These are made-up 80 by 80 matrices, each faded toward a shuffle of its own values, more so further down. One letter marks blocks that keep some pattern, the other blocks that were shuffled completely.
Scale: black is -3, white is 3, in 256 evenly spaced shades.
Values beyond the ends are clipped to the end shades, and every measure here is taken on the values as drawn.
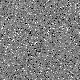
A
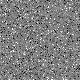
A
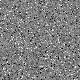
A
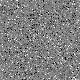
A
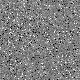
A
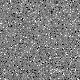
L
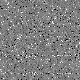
L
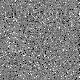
L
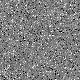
A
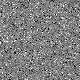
A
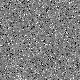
A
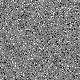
A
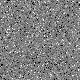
A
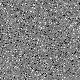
A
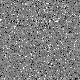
L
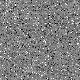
L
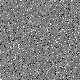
A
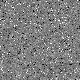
A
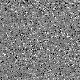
L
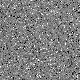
A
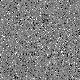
L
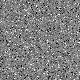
A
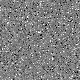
A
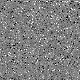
L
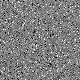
A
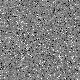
A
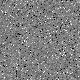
A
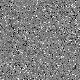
L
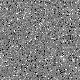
L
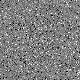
L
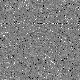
L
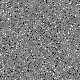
A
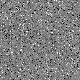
L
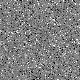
A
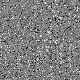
L
